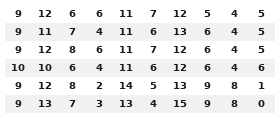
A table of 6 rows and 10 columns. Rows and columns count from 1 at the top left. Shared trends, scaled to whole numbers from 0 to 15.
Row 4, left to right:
10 10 6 4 11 6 12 6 4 6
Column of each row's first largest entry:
2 7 2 7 5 7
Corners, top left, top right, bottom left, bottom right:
9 5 9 0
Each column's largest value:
10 13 8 6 14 7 15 9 8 6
